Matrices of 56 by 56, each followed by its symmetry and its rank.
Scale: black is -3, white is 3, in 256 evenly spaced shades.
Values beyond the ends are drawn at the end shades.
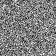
neither, full rank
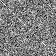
symmetric, full rank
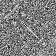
symmetric, full rank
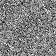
symmetric, full rank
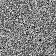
symmetric, full rank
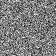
neither, full rank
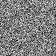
neither, full rank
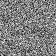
neither, full rank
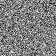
neither, full rank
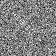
symmetric, full rank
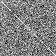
symmetric, full rank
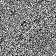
symmetric, full rank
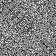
symmetric, full rank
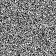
neither, full rank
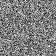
neither, full rank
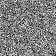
symmetric, full rank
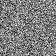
neither, full rank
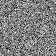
symmetric, full rank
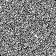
symmetric, full rank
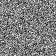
neither, full rank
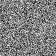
neither, full rank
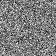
neither, full rank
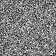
symmetric, full rank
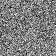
neither, full rank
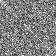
symmetric, full rank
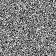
neither, full rank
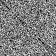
symmetric, full rank
